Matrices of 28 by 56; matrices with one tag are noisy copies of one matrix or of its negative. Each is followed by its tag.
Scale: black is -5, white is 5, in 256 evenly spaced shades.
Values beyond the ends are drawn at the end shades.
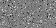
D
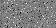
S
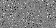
D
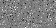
D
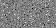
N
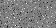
S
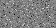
N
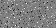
S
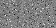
N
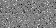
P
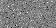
S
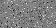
S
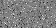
S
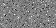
N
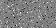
S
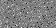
S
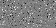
D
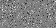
D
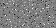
N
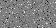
P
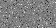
P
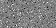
S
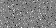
S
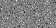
P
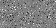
D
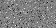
S
